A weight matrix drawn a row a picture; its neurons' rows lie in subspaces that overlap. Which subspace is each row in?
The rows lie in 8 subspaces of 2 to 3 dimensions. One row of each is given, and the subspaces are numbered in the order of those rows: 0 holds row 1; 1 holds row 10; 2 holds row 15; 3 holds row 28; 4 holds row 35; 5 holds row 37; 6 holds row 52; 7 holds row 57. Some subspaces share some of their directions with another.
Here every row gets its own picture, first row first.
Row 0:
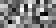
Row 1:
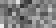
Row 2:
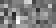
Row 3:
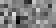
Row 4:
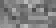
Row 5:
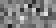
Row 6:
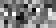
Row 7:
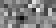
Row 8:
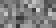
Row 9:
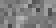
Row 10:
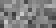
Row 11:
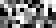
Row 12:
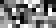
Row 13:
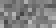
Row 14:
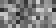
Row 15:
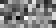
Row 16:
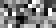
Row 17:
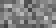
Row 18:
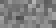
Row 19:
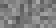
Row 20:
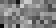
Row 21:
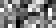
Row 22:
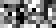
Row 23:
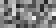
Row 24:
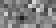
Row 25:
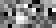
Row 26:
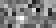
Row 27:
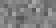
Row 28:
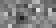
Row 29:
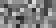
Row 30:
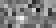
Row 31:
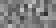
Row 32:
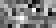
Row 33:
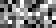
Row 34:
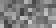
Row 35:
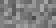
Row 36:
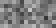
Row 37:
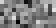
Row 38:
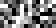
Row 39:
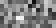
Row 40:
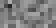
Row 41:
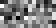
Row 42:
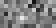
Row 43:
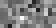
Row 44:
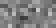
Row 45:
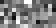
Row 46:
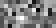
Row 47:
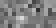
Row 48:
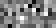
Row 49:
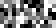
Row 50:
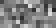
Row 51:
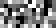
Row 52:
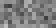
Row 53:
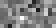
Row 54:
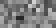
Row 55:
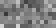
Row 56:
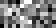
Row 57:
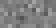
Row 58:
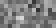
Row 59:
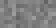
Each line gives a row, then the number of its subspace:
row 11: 5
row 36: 6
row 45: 5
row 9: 6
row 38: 7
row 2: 5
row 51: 3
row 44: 2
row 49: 0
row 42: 4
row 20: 0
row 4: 5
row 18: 2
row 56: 0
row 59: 4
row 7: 4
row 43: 1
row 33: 6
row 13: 1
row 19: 7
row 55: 0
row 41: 2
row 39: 2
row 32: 5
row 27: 3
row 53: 1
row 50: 5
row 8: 0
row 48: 7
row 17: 6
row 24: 4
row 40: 6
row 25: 3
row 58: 2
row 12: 5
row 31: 7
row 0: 7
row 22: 6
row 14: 3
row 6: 1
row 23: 4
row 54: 2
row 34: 1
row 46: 0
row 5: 7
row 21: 6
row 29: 3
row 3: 5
